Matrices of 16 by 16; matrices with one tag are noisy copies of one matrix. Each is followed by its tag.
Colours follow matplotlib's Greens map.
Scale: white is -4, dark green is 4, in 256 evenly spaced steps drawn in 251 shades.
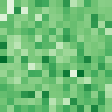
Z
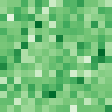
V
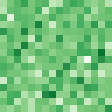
V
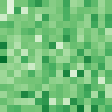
Z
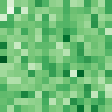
Z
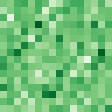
V
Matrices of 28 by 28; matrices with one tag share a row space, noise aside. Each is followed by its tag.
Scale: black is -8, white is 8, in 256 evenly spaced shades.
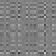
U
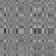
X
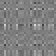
X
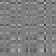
U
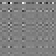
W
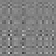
W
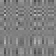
X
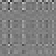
W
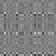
X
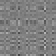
U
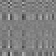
W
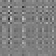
W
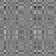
X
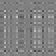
X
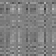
U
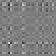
W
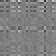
U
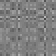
U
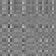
W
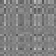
X
